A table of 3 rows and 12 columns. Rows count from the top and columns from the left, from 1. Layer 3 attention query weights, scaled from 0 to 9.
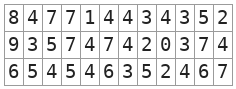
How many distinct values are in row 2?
7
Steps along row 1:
down up same down up same down up down up down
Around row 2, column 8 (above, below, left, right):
3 5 4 0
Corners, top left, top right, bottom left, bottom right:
8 2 6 7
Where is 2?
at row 1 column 12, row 2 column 8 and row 3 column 9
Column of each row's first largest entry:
1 1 12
